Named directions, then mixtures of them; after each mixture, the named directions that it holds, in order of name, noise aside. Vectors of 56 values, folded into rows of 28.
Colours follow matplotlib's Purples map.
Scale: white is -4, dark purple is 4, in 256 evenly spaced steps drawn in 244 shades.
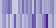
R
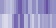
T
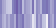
R, T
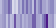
R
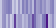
R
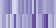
R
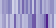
R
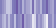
R, T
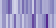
R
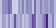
R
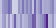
R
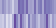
R, T
